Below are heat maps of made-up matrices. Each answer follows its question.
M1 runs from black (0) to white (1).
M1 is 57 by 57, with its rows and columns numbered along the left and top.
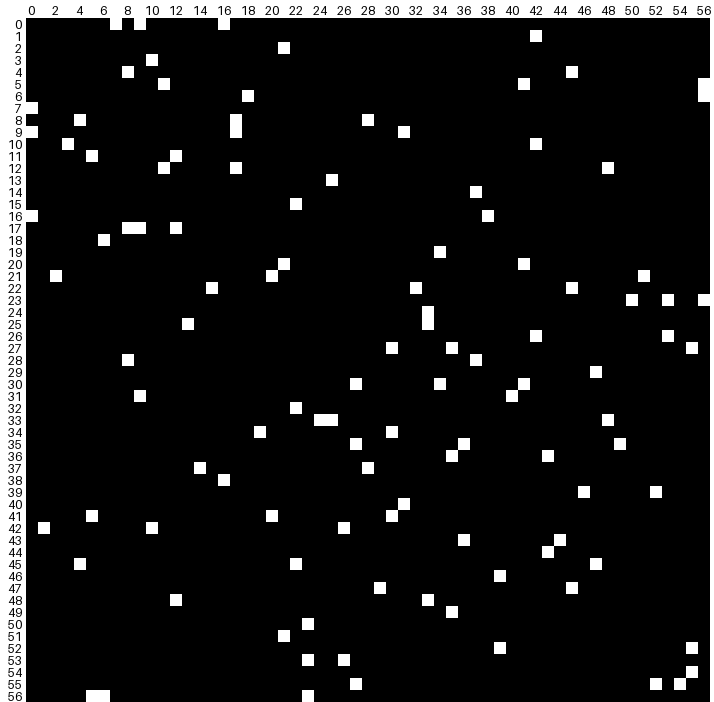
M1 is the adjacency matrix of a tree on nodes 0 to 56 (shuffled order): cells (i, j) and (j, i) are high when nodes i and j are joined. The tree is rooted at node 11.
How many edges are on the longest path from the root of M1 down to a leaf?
8
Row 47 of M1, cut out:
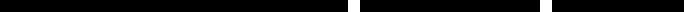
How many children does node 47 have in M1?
1
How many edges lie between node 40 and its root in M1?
5
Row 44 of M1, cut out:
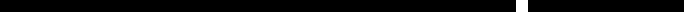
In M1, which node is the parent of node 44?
43
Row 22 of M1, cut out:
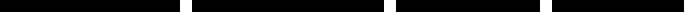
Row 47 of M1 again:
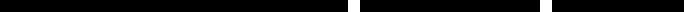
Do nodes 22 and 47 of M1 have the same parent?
yes
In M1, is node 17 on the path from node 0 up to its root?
yes
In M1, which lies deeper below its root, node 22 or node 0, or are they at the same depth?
node 22
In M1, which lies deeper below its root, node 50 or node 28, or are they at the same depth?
the same depth
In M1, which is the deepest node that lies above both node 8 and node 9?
17
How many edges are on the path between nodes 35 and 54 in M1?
3
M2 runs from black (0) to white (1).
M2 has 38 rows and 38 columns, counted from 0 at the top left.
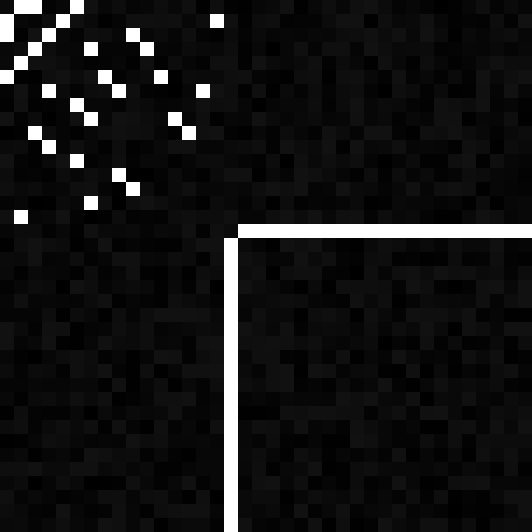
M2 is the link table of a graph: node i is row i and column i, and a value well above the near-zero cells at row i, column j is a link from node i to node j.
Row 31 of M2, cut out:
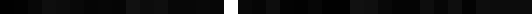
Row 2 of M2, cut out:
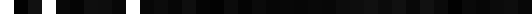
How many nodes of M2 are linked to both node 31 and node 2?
0
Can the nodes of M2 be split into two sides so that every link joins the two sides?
yes
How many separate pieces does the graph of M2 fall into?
2
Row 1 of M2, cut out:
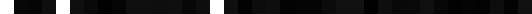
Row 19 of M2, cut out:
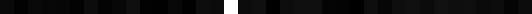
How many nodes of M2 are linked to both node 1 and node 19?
0
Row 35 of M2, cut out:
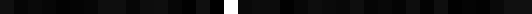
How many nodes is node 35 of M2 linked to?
1
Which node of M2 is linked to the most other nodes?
node 16
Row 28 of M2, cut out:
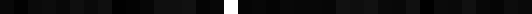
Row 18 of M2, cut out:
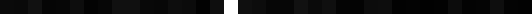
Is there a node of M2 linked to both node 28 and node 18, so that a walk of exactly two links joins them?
yes
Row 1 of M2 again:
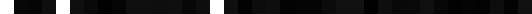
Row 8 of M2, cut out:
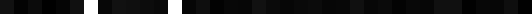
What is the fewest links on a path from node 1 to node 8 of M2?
5
